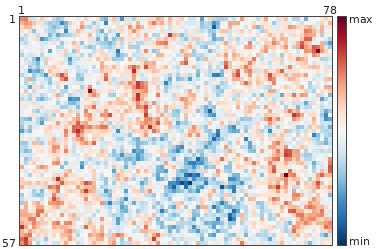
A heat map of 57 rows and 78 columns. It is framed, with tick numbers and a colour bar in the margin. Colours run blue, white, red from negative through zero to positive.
The texture is blotchy. On average the colour sits 50% of the way up the scale. There is no overall slope. There are no regular stripes. The values follow a bell shape. No single row or column stands out from its neighbours.
